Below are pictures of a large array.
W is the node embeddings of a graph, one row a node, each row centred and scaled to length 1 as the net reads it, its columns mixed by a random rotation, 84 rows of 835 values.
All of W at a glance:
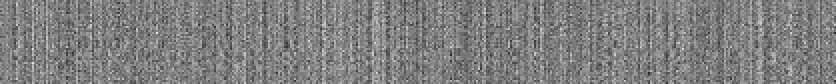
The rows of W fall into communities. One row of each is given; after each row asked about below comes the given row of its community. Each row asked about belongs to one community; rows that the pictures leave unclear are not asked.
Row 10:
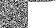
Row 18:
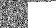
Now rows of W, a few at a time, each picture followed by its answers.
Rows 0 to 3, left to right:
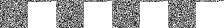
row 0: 18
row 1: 10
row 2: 10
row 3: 18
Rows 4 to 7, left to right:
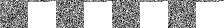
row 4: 10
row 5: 18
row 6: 10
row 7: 18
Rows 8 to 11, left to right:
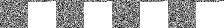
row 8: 18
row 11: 18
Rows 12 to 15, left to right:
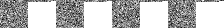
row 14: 10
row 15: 18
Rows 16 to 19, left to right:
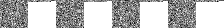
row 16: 18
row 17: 18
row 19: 18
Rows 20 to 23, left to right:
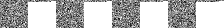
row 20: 18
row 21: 10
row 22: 18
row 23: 10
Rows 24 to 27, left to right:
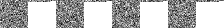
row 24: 10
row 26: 18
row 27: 18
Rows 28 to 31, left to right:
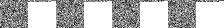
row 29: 18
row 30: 10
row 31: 18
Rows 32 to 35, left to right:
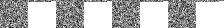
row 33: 18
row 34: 18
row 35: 10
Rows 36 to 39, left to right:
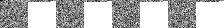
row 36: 10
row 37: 18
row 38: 18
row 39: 10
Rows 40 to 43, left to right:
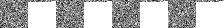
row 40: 18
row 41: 18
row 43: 18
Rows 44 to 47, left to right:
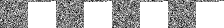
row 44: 18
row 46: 18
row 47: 18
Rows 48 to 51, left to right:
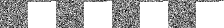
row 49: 10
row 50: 18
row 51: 10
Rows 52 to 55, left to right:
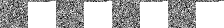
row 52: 10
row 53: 10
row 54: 10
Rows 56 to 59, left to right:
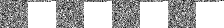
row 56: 18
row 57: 10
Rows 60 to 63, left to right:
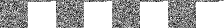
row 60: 10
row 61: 10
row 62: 10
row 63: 10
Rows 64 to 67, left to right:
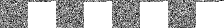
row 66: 18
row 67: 18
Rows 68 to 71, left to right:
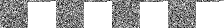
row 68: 10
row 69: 18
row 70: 18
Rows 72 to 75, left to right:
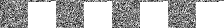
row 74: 18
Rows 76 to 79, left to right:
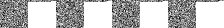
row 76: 18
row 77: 10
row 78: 10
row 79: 10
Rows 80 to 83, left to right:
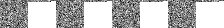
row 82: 10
